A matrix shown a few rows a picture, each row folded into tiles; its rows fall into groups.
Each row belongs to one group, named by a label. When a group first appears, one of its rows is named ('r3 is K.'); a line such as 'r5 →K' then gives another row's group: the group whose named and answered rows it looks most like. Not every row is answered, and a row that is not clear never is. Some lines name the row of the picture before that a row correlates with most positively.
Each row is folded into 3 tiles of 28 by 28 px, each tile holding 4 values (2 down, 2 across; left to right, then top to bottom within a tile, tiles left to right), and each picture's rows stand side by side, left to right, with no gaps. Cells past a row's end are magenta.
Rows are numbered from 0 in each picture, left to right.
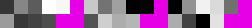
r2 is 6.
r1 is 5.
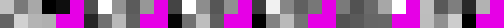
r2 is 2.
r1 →2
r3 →2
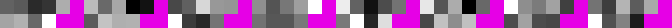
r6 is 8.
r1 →5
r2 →6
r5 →5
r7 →6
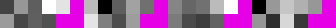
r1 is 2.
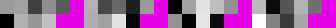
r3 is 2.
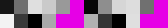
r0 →6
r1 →6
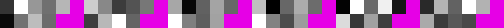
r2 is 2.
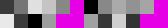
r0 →6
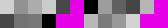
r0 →8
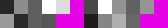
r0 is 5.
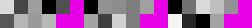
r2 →6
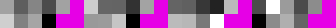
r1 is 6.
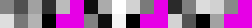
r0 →6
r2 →6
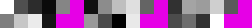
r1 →6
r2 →6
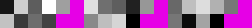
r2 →8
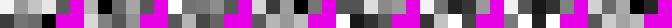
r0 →8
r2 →8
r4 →6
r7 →5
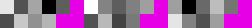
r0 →5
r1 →8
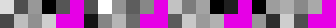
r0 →5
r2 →5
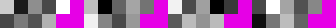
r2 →5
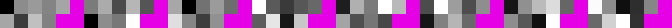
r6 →6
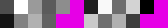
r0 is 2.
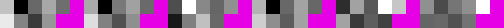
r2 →2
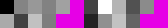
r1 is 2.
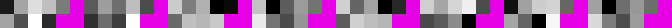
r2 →5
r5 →8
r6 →6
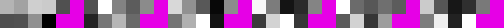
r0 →8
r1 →2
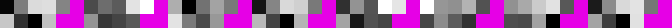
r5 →8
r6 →8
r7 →6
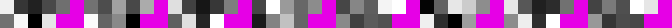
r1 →6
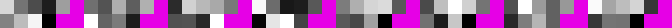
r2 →6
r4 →8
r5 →8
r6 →2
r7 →8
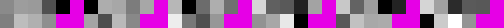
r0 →5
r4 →5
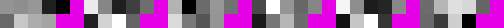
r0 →5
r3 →2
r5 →8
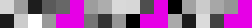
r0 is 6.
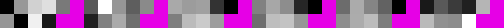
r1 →2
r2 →5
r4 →5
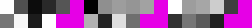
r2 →8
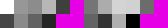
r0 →8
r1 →8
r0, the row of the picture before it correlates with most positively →2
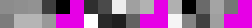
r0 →5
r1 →6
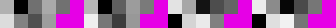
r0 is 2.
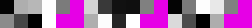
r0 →6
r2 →6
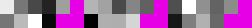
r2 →2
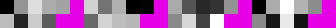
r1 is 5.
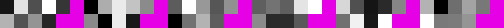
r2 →2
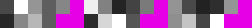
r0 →2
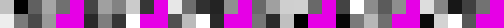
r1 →6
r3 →8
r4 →2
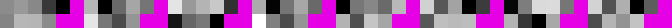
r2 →8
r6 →6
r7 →5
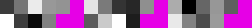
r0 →6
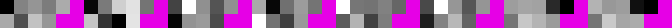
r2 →2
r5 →2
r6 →5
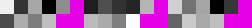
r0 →5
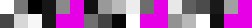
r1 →6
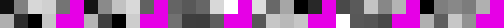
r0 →6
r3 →5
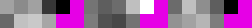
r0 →5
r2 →5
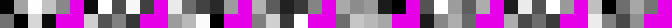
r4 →5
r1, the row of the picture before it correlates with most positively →2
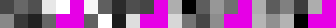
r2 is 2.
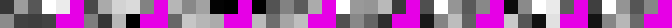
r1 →8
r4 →8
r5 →2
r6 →6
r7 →2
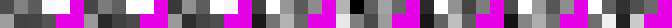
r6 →2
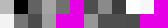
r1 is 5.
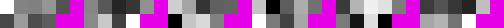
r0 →8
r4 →8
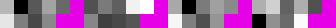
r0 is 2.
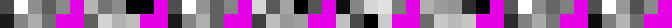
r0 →2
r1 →5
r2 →2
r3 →5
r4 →6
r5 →5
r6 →2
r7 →2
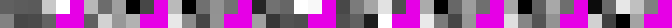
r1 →5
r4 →6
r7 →6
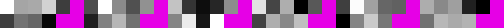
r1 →2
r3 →5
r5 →5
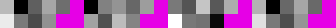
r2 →6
